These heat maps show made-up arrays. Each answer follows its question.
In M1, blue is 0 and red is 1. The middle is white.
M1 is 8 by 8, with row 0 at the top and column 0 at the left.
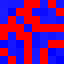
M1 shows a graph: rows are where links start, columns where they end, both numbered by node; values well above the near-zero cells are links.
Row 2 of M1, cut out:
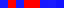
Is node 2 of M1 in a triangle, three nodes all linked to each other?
yes
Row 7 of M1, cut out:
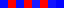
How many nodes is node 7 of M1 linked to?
3
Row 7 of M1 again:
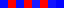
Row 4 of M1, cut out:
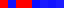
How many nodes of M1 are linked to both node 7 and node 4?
1
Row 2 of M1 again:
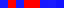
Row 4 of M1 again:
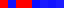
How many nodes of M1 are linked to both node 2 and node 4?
1
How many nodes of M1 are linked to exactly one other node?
0
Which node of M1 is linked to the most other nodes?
node 3
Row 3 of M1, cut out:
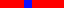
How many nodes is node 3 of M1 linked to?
7
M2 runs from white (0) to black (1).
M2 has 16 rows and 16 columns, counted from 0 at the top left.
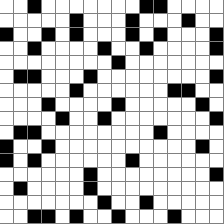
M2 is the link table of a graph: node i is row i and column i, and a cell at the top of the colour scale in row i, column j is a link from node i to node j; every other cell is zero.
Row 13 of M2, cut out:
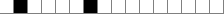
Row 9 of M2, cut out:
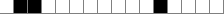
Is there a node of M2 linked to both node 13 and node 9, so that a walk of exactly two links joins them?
yes
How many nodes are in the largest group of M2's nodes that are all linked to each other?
3
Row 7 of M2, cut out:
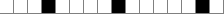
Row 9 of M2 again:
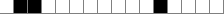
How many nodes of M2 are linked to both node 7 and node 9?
0
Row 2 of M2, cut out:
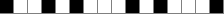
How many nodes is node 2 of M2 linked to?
6
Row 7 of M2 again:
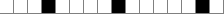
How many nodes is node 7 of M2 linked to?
3
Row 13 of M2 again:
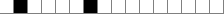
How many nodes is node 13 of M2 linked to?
2
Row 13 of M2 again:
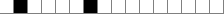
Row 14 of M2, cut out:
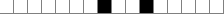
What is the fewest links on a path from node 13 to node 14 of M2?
6
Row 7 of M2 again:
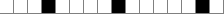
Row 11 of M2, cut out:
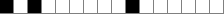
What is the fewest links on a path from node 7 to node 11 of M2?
3
